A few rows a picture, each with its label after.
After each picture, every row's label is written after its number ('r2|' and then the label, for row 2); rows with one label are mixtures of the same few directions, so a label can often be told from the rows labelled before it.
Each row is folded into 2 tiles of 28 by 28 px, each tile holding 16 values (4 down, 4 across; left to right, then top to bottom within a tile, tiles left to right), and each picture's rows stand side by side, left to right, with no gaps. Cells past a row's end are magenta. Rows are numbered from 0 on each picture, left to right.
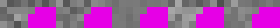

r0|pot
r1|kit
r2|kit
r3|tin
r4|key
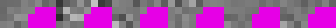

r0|pot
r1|pot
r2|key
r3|kit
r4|key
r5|key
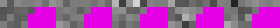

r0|tin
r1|key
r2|kit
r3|pot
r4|key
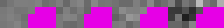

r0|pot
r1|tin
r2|pot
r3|tin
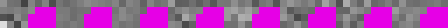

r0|key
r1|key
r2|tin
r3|pot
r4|tin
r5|pot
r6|kit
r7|tin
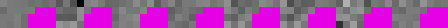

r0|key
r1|kit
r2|pot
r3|tin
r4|kit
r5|kit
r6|key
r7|kit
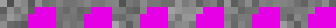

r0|tin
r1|tin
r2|key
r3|tin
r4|kit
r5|key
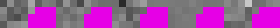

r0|tin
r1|kit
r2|key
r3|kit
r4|kit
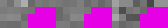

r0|kit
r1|pot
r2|pot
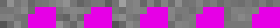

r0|key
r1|key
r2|key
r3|tin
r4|pot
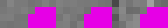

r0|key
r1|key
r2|pot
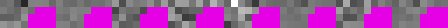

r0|kit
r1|pot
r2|tin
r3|pot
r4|key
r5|kit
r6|tin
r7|kit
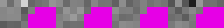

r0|kit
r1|tin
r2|tin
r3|kit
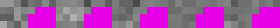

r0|key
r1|tin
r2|kit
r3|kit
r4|key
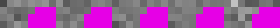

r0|pot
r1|kit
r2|key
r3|key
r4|key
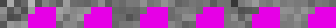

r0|tin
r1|tin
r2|tin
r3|pot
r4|key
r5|tin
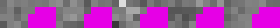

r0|key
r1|tin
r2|key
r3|tin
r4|pot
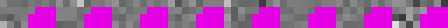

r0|key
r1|kit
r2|kit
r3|kit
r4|pot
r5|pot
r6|tin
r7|key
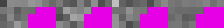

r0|pot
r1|pot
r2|pot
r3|tin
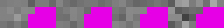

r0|tin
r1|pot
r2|key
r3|pot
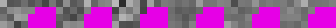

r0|pot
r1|tin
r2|tin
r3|tin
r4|key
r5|kit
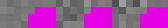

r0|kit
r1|tin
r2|kit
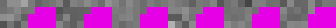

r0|kit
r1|tin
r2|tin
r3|key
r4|kit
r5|tin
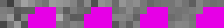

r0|key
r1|pot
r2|kit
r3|kit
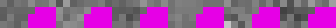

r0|tin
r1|tin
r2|tin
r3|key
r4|key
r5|tin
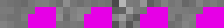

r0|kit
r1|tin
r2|kit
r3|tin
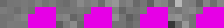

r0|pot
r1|key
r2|pot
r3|key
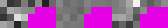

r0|pot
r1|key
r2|kit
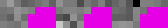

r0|key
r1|key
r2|kit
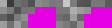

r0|kit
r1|key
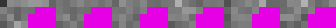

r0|pot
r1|key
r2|kit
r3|key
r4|pot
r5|kit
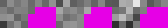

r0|key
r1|tin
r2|kit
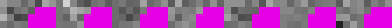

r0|pot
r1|key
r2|tin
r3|tin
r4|pot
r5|kit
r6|key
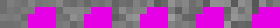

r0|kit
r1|pot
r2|pot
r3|pot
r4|tin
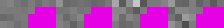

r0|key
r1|pot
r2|kit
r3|pot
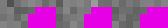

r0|key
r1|pot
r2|tin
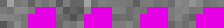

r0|key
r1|tin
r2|kit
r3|kit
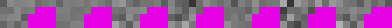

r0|kit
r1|pot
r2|key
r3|kit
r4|key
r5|tin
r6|key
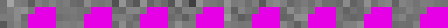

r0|key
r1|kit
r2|kit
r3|kit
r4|pot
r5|pot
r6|tin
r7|kit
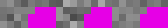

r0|key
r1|pot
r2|tin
